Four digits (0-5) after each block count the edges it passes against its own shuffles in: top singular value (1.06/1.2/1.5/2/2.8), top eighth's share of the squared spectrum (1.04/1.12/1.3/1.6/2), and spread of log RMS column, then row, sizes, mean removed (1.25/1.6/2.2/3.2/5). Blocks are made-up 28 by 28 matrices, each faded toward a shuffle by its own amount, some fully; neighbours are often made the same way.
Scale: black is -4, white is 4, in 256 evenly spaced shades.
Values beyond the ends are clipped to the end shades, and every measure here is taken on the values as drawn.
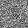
0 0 0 0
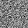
2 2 0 0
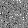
0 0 0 0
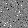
0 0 0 0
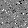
0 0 0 0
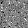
2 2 1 0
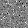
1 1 0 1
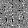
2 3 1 0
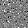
2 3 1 1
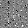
2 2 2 0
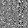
2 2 2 0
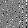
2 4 2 0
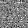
1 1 0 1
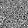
1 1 0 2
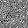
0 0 0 1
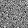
0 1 0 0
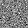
1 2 0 0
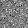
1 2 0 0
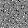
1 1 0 0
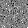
1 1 1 0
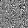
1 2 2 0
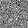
0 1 1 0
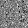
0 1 1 0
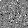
1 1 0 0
